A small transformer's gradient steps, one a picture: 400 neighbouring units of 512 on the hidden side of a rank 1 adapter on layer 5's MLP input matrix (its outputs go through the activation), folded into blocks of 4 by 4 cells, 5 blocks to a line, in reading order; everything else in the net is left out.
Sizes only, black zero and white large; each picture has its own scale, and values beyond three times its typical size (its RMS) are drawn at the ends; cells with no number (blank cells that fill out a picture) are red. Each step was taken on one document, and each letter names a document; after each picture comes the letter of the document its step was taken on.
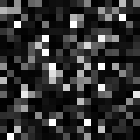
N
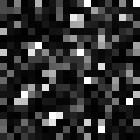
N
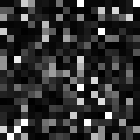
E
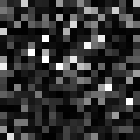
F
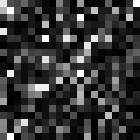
E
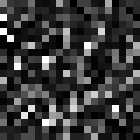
F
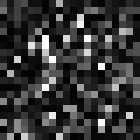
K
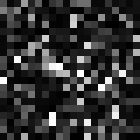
F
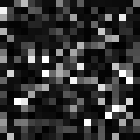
E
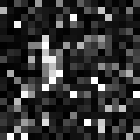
K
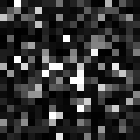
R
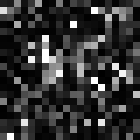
K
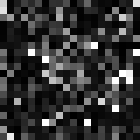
E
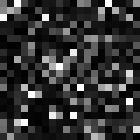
R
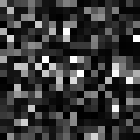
F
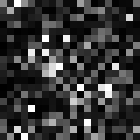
R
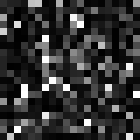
K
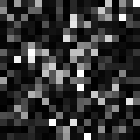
N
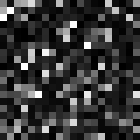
R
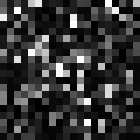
N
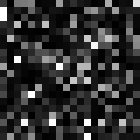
N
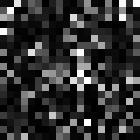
N
